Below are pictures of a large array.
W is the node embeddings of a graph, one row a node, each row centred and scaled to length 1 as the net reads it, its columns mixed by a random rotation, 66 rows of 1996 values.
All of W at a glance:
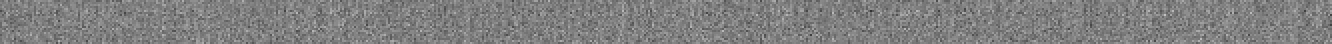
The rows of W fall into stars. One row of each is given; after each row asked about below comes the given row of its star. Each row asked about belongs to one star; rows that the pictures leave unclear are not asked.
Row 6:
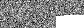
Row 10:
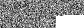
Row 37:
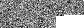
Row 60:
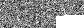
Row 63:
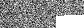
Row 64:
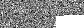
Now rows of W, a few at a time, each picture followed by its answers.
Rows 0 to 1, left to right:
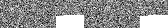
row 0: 64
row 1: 64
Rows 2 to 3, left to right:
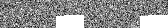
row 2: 6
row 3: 6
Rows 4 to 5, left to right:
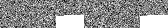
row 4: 10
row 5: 60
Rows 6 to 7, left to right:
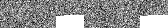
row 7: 10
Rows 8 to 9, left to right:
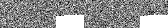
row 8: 37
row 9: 6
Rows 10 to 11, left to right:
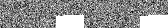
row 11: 37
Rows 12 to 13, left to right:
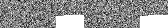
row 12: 60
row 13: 63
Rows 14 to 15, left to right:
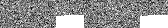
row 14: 64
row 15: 63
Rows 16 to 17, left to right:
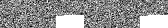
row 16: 63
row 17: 37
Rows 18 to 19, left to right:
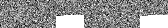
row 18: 6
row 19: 63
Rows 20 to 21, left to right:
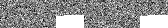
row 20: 10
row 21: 60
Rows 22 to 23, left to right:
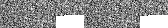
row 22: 63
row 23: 63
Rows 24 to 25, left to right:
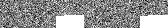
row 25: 10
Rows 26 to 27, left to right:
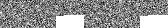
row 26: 6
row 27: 10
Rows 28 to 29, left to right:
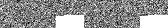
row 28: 60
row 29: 6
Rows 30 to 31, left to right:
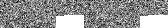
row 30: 37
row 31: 6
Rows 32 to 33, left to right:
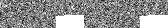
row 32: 60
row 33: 60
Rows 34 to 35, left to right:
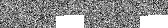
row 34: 64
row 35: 37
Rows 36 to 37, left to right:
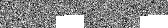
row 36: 37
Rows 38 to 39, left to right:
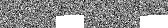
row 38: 63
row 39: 6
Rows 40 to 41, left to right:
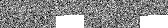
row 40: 64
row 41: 6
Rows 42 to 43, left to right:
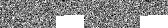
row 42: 10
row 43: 10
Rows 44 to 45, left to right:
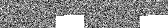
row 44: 63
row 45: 60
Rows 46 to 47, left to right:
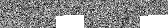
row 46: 60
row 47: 37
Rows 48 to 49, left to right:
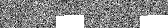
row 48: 10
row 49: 60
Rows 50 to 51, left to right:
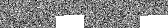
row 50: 6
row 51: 10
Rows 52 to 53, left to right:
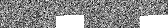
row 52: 6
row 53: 64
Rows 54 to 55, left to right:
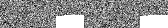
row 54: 63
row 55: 6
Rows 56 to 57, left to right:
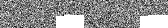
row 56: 10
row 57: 64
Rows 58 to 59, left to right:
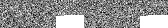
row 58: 64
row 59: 63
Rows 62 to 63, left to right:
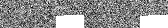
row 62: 64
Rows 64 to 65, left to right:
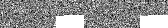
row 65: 10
